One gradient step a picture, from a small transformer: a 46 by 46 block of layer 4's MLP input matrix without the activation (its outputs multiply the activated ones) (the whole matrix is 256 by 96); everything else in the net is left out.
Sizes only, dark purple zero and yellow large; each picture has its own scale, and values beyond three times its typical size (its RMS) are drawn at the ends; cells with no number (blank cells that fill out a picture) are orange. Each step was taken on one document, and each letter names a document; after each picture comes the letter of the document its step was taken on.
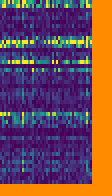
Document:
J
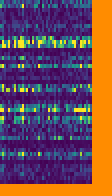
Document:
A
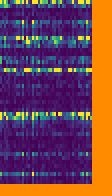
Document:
J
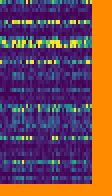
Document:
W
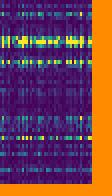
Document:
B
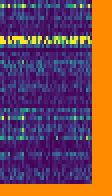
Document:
A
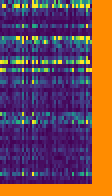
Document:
J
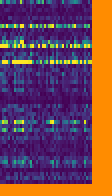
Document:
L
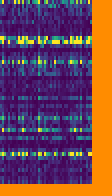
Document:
B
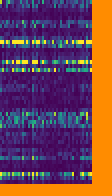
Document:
J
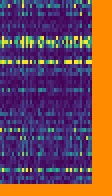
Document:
B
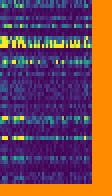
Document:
L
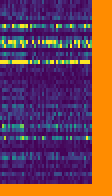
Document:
L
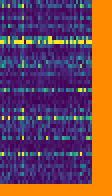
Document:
A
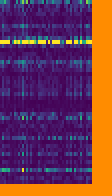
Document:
B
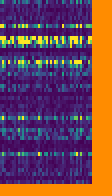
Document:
A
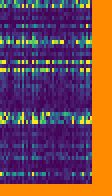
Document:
J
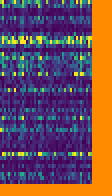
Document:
A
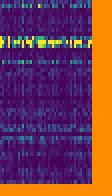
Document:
B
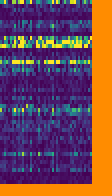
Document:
W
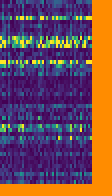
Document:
B
